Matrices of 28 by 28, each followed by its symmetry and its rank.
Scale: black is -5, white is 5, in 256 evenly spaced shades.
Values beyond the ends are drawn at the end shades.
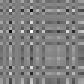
symmetric, rank one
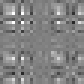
symmetric, rank two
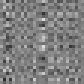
neither, rank three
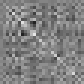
symmetric, rank five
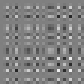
symmetric, rank one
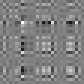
symmetric, rank two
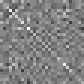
symmetric, rank five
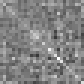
symmetric, rank five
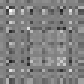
symmetric, rank two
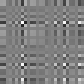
symmetric, rank one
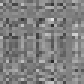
neither, rank three
